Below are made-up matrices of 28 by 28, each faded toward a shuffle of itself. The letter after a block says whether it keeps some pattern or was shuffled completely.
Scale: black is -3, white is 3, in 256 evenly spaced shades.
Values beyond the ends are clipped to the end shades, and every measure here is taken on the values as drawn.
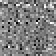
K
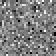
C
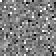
C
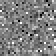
C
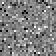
C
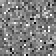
C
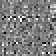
K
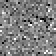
C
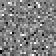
C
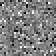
C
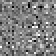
K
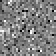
C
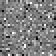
C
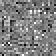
K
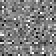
K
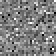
C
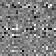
K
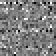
K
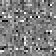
K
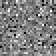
C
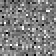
C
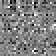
K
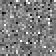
C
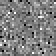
C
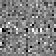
K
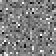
C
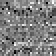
K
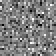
C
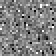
C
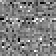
K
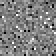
C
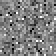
C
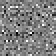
K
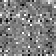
K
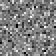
C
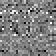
K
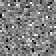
C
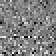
K
